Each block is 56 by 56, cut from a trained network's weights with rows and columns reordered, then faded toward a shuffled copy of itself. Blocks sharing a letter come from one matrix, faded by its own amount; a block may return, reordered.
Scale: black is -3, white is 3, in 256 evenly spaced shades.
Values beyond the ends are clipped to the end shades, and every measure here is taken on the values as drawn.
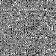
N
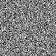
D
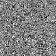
D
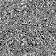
N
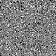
N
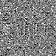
N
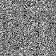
D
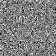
N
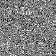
N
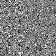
N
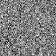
D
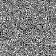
D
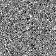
D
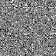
N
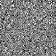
D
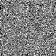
D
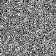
D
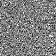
D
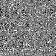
N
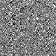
N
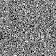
D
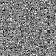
N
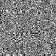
D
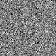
D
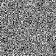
D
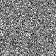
D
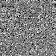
N
